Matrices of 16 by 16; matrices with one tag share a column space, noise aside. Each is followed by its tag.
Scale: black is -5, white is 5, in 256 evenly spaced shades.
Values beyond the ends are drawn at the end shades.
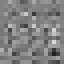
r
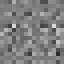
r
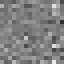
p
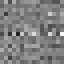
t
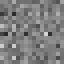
t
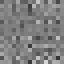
p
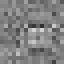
r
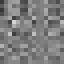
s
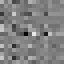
t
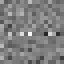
t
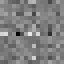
t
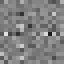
t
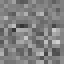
r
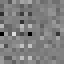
t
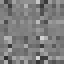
p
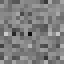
t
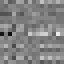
t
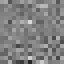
p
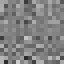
p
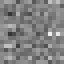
t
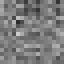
s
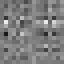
s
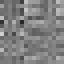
s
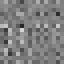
r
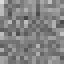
s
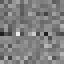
t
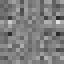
s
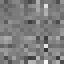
p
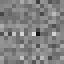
t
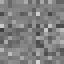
r
